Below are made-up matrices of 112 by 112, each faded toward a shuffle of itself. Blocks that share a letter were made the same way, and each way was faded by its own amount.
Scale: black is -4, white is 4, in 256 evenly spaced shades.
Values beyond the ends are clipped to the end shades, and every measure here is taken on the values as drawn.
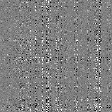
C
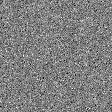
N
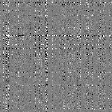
C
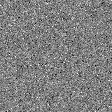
N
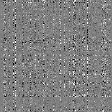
C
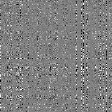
C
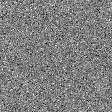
N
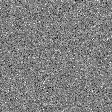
N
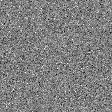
N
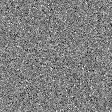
N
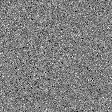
N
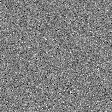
N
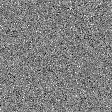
N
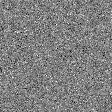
N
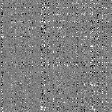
C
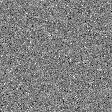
N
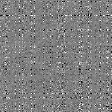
C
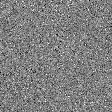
N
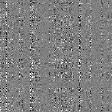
C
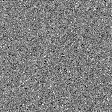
N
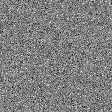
N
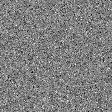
N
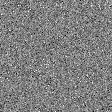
N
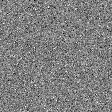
N
